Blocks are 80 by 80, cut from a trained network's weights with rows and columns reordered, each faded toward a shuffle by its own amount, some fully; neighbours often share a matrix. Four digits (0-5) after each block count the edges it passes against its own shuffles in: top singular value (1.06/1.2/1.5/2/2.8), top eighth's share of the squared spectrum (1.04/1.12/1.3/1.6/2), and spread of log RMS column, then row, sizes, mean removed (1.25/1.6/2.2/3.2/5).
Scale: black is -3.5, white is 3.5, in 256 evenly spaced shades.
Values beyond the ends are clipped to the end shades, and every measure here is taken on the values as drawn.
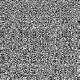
3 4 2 2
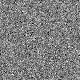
0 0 0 0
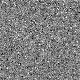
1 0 0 0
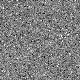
1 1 0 0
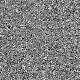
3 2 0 1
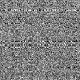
4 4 1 3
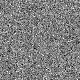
0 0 0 0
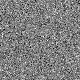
0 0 0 0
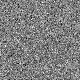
0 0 0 0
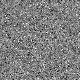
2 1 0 0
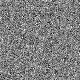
2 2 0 0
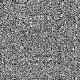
3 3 1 1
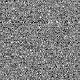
3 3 1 2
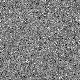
2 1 0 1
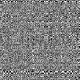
4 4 2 3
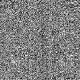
3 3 1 2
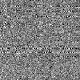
4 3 1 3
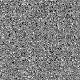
3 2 0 1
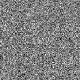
3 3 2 1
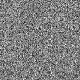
3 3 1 0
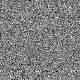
3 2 0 1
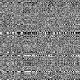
5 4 2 3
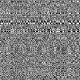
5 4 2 3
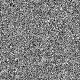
1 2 0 0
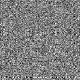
3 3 1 2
